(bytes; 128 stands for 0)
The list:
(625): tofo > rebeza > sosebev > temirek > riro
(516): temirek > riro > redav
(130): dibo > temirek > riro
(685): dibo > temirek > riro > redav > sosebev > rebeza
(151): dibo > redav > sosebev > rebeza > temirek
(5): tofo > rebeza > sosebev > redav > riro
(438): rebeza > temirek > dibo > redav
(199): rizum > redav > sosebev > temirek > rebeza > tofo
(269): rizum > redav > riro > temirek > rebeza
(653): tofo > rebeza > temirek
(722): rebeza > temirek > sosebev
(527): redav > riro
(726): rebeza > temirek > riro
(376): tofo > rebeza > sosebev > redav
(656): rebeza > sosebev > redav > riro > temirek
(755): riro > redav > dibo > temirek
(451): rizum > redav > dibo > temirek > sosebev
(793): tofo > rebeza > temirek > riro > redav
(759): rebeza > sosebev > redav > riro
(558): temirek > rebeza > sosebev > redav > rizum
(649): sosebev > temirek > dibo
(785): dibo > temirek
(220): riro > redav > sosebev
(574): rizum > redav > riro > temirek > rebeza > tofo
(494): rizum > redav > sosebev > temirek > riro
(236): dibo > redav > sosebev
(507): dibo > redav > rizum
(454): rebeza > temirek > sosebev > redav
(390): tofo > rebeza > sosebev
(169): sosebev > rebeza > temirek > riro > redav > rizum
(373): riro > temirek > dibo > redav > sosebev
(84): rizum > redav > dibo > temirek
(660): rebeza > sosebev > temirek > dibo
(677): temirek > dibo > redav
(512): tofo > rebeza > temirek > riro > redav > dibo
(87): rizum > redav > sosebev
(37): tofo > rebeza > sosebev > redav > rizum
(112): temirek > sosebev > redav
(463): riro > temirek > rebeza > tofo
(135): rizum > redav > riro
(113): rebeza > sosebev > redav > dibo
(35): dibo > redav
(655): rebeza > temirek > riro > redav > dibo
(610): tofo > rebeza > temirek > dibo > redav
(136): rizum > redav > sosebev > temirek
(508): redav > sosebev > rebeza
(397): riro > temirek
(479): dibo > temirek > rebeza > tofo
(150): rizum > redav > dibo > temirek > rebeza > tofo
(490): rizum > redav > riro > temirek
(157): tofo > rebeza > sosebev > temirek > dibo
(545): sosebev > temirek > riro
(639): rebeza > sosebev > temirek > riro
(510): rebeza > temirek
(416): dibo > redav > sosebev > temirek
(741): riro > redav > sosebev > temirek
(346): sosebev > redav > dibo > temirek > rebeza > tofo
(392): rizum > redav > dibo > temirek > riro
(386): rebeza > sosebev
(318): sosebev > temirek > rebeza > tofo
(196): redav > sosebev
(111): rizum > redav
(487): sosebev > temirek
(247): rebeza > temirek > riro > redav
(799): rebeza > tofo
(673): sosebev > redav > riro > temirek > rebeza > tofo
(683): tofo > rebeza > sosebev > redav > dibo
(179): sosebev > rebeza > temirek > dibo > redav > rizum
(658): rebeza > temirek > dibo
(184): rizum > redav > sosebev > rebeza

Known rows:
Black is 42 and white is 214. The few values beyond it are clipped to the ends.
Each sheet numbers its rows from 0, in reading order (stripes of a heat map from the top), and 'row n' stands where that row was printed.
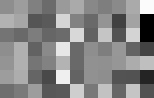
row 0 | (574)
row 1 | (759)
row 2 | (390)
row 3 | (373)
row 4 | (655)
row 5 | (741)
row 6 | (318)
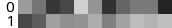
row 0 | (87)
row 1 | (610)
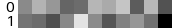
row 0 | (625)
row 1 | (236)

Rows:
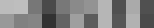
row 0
(639)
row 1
(722)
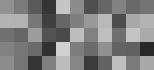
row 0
(136)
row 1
(726)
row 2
(653)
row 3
(112)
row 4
(507)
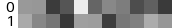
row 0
(527)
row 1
(558)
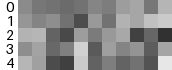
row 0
(785)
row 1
(658)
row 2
(545)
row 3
(755)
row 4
(490)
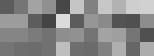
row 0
(479)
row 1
(516)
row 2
(649)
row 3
(677)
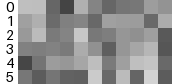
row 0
(169)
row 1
(130)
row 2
(685)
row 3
(151)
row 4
(346)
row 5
(799)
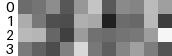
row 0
(199)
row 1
(184)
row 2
(269)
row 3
(35)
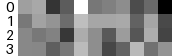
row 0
(220)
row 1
(673)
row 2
(454)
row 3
(451)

